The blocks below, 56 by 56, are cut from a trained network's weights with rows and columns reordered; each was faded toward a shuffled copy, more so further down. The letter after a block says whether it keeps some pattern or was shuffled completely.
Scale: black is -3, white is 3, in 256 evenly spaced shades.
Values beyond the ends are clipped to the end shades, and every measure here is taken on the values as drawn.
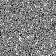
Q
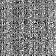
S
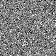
Q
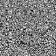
S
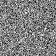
Q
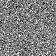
Q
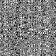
S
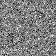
Q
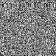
S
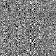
S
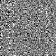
S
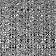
S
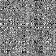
S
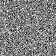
Q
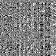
S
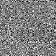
S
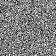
Q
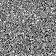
Q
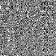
S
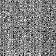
S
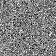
Q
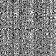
S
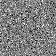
Q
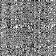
S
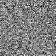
S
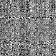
S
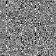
S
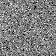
Q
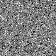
Q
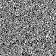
Q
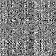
S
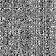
S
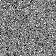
Q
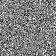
Q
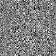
S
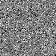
Q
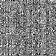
S
